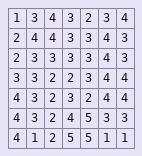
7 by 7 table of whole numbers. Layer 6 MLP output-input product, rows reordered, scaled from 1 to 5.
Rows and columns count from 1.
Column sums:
20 20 19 23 23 23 22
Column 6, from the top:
3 4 4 4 4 3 1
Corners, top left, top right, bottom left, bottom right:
1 4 4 1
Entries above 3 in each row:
2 3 1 2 3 3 3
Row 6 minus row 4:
1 0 0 2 2 -1 -1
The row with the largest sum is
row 6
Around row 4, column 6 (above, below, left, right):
4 4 3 4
